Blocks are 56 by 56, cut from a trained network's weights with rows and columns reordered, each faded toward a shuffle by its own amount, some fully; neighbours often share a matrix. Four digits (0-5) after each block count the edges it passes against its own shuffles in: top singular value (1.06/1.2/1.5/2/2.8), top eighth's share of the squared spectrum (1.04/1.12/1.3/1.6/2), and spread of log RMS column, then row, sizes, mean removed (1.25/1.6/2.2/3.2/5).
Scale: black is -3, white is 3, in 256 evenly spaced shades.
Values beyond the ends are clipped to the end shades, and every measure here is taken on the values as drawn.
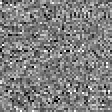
3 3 0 2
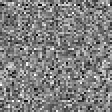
3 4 0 2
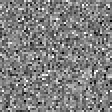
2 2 0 1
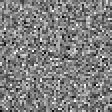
0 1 0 0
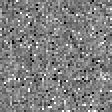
0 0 0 0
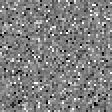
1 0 0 0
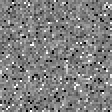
0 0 0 0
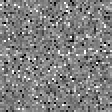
0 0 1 0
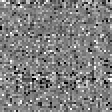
2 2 0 2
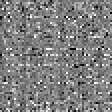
2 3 0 3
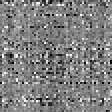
3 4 0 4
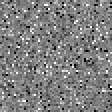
0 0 0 0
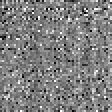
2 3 0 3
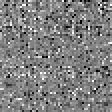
2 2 0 2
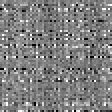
3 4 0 4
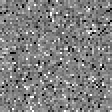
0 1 0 0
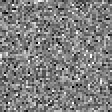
0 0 1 0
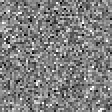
2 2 0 0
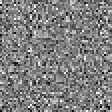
2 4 2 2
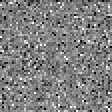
1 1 1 0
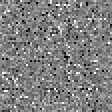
1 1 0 0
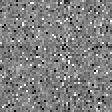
1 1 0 0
